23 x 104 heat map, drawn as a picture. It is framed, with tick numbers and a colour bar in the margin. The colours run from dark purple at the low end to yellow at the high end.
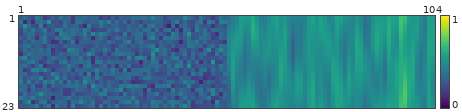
The table splits into one row of 2 panels. Panel 1,1: low, fine-grained. Panel 1,2: middling, streaked downward.
